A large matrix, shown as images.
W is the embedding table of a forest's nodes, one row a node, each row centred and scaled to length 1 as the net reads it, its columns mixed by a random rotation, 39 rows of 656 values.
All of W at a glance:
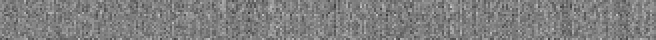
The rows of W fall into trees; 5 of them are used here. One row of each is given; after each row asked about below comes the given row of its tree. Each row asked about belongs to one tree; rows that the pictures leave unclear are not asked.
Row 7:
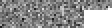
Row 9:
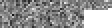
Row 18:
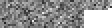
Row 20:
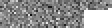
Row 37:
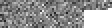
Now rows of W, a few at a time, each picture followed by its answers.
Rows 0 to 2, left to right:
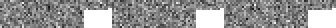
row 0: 20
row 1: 9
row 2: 7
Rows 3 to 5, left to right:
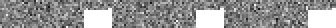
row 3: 20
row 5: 7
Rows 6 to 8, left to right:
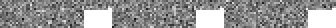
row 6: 7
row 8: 7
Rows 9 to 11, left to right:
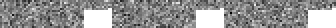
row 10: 9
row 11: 7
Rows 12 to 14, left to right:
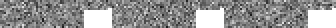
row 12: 20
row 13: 20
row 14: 18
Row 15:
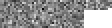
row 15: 18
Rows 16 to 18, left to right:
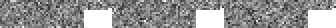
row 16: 20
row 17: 18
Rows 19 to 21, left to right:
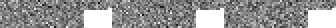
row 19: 20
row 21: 7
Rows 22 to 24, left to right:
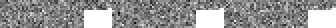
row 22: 37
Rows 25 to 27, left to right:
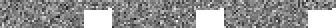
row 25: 18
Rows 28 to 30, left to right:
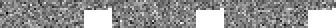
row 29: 37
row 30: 7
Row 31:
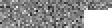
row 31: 20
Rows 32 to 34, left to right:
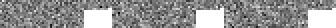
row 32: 7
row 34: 9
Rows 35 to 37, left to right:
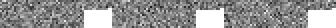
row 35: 7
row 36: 20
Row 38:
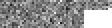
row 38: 18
